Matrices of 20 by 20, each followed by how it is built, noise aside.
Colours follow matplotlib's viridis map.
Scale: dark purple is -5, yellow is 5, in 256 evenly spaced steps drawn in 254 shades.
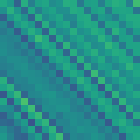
Toeplitz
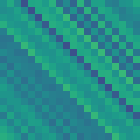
Toeplitz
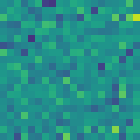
noise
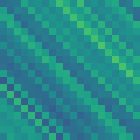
Toeplitz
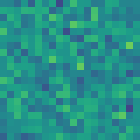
noise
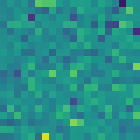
noise
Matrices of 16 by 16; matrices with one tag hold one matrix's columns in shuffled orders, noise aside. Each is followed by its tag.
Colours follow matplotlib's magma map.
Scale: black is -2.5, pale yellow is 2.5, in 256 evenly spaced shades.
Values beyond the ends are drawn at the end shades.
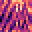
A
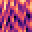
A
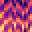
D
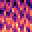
D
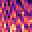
D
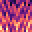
D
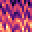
D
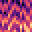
D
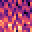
D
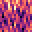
A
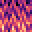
D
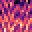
D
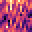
A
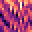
A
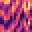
A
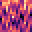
A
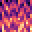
D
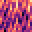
A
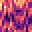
A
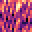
A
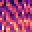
D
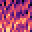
D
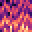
D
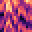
A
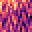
A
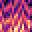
D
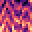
D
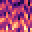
D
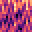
A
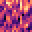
A
